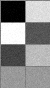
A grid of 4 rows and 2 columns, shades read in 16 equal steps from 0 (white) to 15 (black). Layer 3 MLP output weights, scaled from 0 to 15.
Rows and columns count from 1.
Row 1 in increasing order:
2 15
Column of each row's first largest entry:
1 2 1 1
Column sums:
32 22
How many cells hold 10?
1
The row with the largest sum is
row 1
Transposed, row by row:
15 0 11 6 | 2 10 4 6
